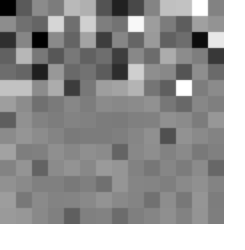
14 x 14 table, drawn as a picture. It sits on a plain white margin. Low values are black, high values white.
No overall slope runs across the table. A few values lie far out on both sides of the bulk. A horizontal seam about 40% of the way down splits the table, and the bottom part is calmer. The centre is the calmest part.
